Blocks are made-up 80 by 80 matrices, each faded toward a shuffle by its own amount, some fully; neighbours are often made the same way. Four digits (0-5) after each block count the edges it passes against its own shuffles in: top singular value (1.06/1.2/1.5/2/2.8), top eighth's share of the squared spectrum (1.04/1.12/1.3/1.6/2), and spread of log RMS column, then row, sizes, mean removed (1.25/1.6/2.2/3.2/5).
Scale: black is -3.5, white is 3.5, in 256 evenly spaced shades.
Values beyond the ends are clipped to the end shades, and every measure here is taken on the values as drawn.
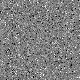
2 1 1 0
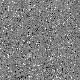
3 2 1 0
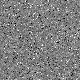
1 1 0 0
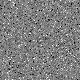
1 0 0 0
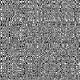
4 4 3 2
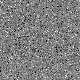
2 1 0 0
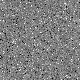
0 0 0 0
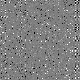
4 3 2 1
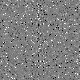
3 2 1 0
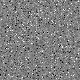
2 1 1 0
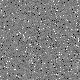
1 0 0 0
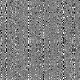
4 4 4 1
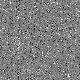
1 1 1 0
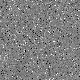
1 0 0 0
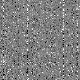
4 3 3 0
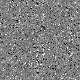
2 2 2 0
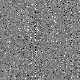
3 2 2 0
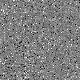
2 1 1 0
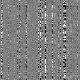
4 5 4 0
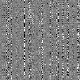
4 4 4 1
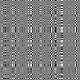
5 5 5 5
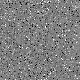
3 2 0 0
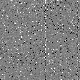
3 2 1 1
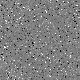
0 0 0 0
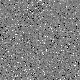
2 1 0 0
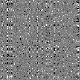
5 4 3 2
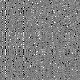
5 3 2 1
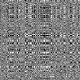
5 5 3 3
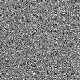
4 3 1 1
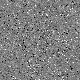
0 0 0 0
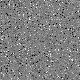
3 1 0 0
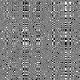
5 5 3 3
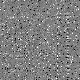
3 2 1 0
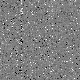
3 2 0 0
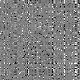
5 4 3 2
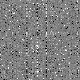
4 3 2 1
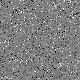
0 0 0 0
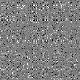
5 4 2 2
